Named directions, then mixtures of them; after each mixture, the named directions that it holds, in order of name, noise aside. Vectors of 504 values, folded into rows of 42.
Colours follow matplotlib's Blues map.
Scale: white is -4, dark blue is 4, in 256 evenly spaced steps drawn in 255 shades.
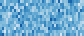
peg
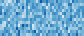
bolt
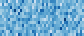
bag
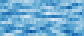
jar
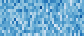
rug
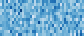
bag, rug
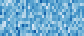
bolt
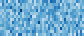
bag, rug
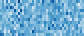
bag, peg, rug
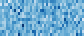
bag, bolt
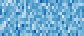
bolt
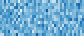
bag, peg, rug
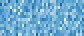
bag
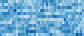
bag, jar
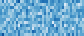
bolt, peg, rug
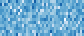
bag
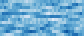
jar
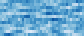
jar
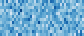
bag, rug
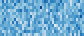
rug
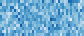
peg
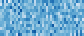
bag, bolt, rug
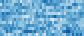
jar, rug
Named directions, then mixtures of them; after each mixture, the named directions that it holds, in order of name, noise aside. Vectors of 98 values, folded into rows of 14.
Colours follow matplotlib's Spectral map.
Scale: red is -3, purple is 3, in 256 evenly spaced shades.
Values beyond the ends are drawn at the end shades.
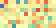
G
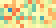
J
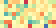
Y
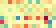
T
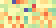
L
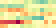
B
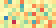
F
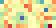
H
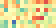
B, G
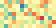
F, G, Y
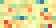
B, H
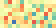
F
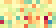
T, Y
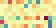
T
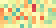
J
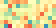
T, Y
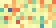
J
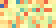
G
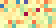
G
